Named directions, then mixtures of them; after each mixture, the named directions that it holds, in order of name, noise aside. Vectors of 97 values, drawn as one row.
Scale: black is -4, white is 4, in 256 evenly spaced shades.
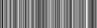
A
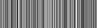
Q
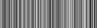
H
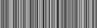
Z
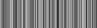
H, Z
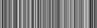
A, H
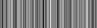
A, Z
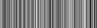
H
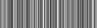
A, Z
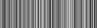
H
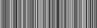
H, Z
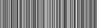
H, Q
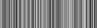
H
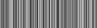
Z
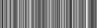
A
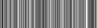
A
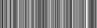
A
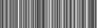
A, Q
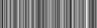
A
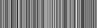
Q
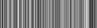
A, H
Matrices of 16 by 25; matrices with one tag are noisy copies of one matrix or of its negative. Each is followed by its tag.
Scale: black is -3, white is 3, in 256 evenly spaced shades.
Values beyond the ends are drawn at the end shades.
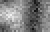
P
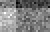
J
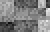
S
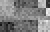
S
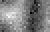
P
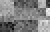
S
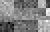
S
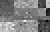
S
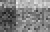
J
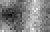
P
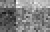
J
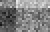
J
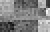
S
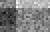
J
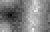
P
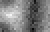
P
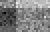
J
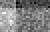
J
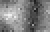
P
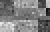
S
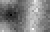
P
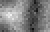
P
